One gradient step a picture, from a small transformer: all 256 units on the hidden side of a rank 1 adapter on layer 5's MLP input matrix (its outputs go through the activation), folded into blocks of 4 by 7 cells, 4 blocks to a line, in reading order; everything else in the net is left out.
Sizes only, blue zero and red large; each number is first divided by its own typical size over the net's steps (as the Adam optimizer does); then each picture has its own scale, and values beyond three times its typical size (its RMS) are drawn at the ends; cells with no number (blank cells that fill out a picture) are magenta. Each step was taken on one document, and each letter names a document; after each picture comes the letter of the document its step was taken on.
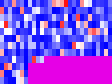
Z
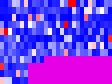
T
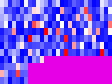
Z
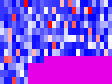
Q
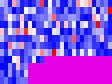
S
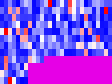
T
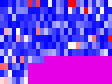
T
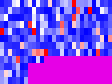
T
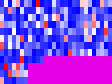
Z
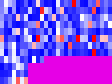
S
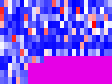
Z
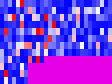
Q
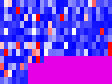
Q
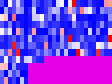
T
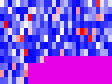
Z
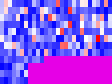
S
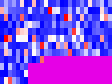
S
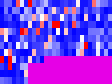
Q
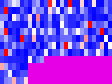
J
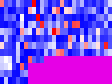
Q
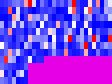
T
